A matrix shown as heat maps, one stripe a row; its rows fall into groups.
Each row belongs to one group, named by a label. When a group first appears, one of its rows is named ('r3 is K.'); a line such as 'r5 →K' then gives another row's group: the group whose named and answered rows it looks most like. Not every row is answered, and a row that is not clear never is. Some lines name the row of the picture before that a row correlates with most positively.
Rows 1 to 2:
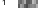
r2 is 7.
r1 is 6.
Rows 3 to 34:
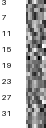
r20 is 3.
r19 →6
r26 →7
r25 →6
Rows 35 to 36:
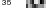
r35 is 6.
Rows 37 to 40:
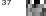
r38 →7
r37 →6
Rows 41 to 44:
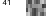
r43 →7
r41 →6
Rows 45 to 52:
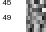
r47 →3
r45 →6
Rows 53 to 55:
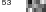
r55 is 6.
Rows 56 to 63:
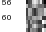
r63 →3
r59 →7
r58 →7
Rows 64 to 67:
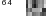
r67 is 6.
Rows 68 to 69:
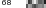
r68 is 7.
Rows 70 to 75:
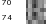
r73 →7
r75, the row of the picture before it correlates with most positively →68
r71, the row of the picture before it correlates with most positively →69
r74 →7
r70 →7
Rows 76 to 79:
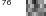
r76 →7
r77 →6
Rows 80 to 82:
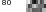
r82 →3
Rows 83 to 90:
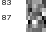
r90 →3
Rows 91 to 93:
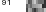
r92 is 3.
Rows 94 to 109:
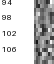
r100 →7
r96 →7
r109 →6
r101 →6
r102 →7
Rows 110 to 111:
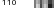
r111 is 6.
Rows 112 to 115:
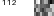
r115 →6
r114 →7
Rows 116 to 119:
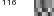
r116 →7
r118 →6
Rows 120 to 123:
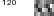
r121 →3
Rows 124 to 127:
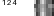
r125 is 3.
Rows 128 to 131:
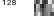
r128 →6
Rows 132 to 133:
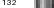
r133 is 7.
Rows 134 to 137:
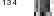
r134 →3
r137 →7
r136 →3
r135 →3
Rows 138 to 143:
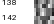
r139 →6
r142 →3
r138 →3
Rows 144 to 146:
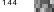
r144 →3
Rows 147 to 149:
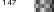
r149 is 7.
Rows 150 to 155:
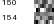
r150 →6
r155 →3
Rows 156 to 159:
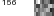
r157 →6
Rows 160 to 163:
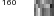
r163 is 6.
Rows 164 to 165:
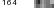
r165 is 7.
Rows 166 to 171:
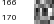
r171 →3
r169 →6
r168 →6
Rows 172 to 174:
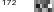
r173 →6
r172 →3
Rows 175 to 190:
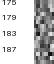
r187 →3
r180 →7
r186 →3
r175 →6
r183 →6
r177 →3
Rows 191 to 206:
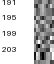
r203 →3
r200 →3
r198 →7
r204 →7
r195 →7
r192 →3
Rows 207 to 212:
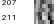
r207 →7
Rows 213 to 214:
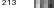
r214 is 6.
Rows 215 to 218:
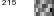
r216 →6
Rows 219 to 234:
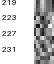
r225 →6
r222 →6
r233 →3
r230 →7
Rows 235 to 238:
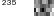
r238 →3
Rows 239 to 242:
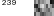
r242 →7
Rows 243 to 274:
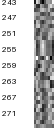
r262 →3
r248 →7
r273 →7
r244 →6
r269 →6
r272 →6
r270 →7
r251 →6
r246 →3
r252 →6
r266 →6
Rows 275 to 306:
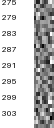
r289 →3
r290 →3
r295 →6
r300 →6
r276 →7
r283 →3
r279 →7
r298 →6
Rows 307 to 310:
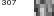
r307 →7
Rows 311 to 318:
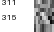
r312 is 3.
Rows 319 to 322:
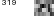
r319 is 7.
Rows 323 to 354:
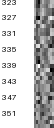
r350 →3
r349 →7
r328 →6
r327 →6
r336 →6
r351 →7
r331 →3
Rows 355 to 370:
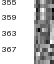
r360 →3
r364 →3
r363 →3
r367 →6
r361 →3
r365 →3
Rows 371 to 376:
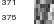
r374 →6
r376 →7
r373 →3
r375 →6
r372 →3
